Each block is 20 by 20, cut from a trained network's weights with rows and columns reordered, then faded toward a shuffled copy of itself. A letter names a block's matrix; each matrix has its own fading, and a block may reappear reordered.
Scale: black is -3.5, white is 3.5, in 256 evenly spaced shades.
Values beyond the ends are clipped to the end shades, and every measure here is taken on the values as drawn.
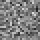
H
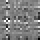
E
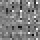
E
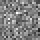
H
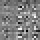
E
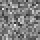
H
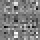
E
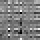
E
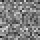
H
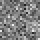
H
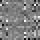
E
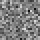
H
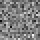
H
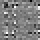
E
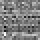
E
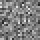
H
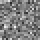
H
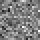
H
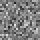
H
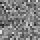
H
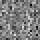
H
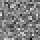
H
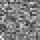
H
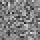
H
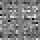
E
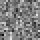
H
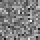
H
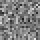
H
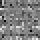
E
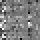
E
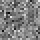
H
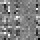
E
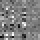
E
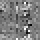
E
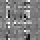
E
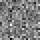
H
